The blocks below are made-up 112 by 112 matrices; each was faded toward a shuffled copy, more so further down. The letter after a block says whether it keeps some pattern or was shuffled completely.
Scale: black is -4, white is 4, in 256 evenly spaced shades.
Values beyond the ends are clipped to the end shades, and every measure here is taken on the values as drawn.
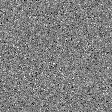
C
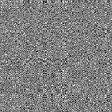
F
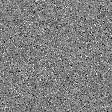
C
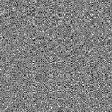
F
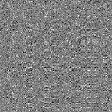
F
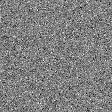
C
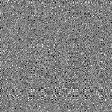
F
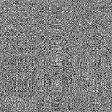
F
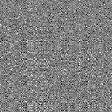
F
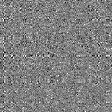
F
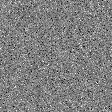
C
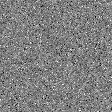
C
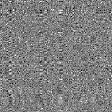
F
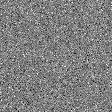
C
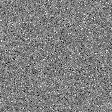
C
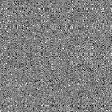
F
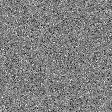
C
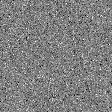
C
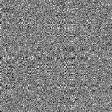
F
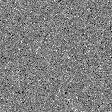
C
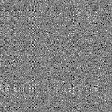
F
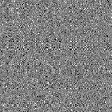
F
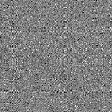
F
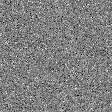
C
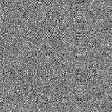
F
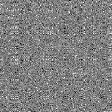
F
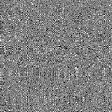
F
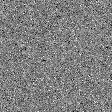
C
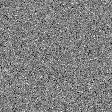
C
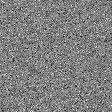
C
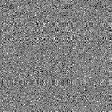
F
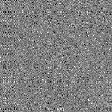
F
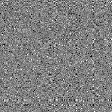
F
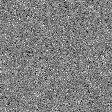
C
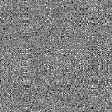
F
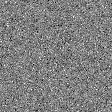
C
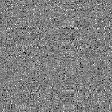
F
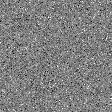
C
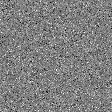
C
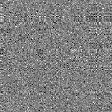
F
